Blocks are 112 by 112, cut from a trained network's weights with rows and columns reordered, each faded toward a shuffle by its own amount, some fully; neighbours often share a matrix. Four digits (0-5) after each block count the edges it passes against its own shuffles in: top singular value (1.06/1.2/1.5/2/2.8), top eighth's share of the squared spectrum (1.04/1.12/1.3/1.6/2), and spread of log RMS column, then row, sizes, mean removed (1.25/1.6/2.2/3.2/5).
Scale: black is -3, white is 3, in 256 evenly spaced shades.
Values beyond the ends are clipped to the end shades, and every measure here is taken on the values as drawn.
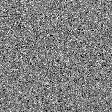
1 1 0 1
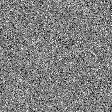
0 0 0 0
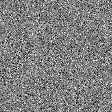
1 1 0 1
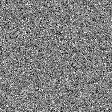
1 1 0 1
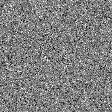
0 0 0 0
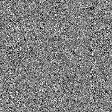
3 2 2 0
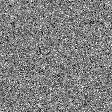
1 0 0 0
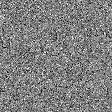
2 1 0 0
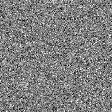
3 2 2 0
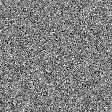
0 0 0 0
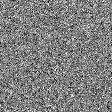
0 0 0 0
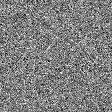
0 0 0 0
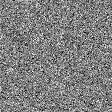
1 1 0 0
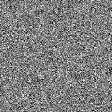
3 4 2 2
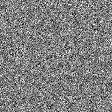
2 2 1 0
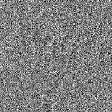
3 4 1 3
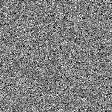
1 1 0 1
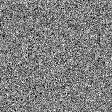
1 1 0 0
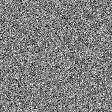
1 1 0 0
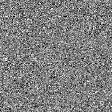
2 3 0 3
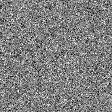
1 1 0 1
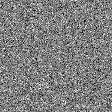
1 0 0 0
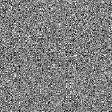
3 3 3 1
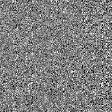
3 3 3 1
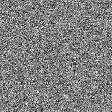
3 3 1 1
